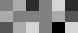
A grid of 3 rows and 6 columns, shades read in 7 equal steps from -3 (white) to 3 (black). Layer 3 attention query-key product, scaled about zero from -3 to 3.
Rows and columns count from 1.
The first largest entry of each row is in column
3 6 5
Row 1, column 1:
0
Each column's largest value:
1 0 2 0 3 2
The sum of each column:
0 -2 0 0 0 1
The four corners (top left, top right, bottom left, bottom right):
0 2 1 -2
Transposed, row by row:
0 -1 1 | -1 0 -1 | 2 0 -2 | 0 0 0 | -2 -1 3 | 2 1 -2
